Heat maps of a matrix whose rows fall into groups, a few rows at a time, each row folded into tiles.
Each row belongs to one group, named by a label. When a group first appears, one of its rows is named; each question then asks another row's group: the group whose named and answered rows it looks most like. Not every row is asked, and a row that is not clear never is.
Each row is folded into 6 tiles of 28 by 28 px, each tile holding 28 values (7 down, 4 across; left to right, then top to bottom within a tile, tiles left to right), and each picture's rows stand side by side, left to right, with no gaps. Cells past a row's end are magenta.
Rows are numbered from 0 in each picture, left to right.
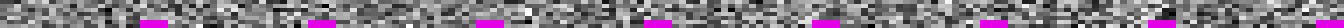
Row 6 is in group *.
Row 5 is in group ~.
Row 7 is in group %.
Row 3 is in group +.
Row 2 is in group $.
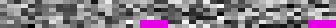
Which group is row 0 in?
~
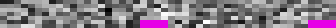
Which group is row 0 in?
+
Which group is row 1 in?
%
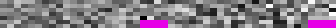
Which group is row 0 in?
%
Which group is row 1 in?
+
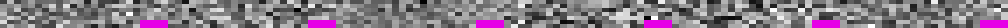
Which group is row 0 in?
+
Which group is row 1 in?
~
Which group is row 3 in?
%
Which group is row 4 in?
*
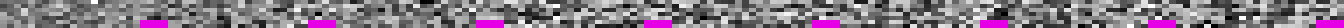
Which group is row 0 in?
*
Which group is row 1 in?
%
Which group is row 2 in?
+
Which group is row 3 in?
$
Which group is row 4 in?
$
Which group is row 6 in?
%
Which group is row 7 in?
%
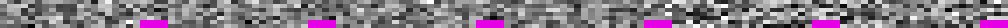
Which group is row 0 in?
~
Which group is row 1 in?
~
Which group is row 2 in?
*
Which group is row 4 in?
$
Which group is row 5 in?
$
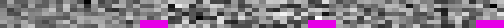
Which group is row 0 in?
*
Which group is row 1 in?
$
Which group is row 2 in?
+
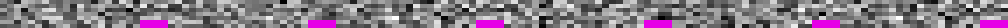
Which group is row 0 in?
~
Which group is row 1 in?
*
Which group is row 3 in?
*
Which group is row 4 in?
%
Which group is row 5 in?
~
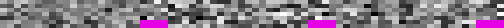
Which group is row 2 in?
~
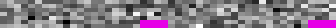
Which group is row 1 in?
*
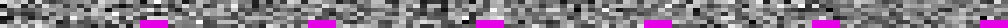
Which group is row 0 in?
$
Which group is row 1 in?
*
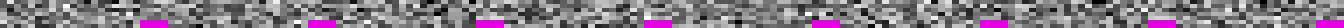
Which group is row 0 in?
*
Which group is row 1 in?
~
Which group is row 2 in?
+
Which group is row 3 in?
$
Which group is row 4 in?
$
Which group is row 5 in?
~
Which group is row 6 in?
+
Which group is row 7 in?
*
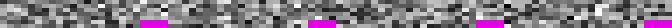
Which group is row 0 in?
+
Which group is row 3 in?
$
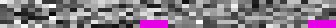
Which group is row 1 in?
*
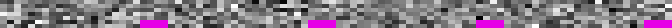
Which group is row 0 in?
%
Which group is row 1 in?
*
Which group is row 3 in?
*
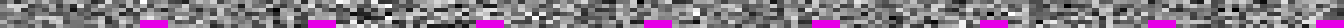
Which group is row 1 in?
+
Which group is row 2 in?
$
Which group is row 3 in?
+
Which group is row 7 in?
*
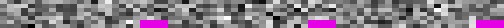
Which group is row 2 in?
~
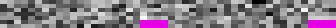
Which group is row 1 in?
+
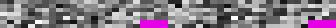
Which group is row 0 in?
%
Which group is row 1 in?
%
